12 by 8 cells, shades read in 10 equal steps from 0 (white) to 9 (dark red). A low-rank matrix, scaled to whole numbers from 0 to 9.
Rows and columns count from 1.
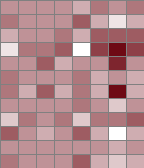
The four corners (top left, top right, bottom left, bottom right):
4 5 5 3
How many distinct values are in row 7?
4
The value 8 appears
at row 5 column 7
